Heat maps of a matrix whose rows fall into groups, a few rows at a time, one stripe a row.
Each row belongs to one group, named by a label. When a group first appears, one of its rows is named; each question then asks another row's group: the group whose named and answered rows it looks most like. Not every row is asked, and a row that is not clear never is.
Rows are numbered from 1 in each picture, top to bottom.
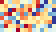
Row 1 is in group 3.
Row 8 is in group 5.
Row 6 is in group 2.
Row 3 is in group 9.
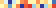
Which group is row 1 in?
9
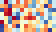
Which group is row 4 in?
2
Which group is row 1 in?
5
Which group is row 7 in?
2
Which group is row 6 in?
3
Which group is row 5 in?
9
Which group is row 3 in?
2
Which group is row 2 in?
3
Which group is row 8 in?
2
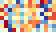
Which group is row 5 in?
3
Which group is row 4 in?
5
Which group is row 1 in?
2
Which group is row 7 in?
9
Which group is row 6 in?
5
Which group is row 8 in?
9
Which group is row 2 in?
5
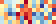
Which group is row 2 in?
5
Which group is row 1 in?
9
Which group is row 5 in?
5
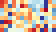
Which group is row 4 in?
9
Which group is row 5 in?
5
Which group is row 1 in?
3
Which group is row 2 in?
3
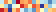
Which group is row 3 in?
3
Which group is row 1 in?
5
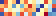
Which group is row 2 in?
5
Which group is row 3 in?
9
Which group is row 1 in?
2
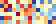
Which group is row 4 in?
5
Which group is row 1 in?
5
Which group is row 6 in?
5
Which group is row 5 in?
2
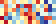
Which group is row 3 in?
2
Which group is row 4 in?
9
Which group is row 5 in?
9
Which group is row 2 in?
5
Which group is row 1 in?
3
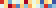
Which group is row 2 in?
2
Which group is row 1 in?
9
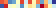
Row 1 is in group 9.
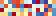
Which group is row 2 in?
5
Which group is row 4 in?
9
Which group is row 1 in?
3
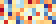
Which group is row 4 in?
3
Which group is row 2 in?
3
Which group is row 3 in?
3
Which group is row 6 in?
2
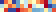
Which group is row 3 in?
5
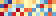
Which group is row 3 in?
5
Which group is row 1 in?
3
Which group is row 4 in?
3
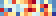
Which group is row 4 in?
2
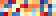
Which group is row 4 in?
2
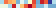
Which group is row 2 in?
9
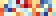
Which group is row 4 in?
3
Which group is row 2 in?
9
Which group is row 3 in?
3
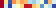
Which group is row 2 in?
9
